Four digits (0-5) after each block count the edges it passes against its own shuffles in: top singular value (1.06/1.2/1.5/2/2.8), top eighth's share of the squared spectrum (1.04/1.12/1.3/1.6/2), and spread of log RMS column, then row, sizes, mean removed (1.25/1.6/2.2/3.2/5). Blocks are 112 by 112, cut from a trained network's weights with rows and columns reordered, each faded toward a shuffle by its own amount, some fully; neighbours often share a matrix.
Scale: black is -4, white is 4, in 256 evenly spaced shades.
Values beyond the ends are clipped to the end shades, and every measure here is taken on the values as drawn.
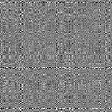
4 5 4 3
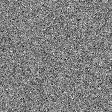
1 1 0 0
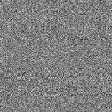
4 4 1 3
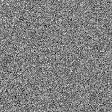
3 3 0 1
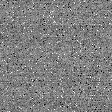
2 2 1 0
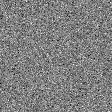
1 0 0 0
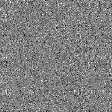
3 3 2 2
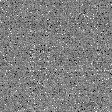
2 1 1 0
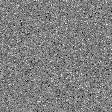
1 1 0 0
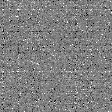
3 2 2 0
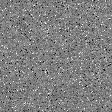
0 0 0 0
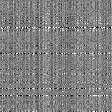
5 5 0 4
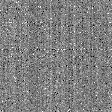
3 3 0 2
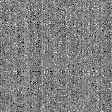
3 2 0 2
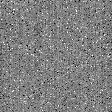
2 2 0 1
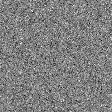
0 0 0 0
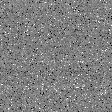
1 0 0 0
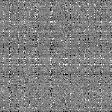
4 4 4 2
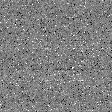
2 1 0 0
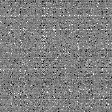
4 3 3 1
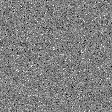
0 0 0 0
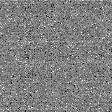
2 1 1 0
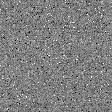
1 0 0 0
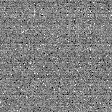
3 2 2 0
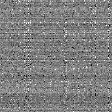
4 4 3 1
